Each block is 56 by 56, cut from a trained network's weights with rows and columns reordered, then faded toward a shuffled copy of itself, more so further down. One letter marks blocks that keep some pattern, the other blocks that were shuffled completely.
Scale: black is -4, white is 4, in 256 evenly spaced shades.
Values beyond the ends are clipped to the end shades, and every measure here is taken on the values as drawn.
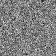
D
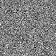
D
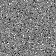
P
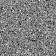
P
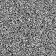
P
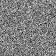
P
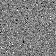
P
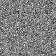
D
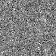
D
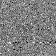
D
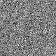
P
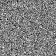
P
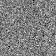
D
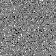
D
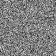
P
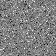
P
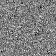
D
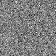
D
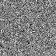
P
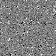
D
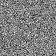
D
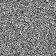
P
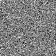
P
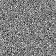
P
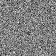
P
